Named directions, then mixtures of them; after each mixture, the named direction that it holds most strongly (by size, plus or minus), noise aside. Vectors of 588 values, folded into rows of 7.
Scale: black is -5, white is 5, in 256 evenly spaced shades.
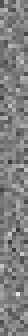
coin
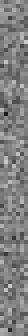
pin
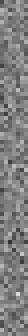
coin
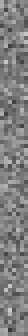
pin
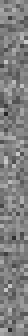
pin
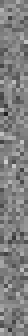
pin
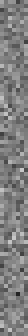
coin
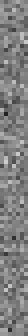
pin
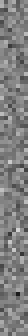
coin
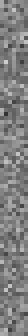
pin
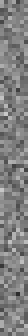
coin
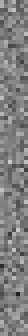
coin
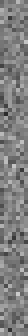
pin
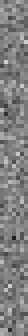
pin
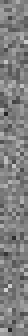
pin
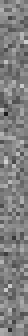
pin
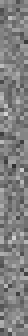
pin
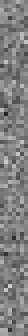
pin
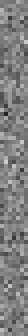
pin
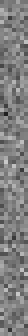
pin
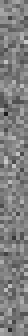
pin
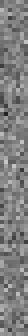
pin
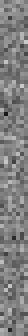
pin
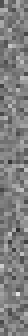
coin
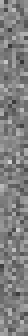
coin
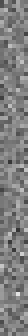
coin
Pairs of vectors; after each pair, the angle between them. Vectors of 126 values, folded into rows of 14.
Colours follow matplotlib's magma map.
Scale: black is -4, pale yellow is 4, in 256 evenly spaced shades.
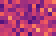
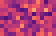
orthogonal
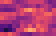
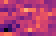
nearly parallel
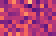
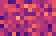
partly opposed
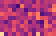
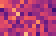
partly opposed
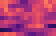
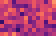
partly aligned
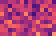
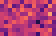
partly opposed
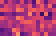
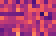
nearly parallel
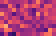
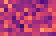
orthogonal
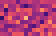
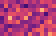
nearly parallel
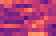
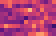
nearly parallel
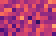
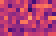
orthogonal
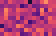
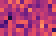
orthogonal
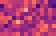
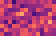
orthogonal
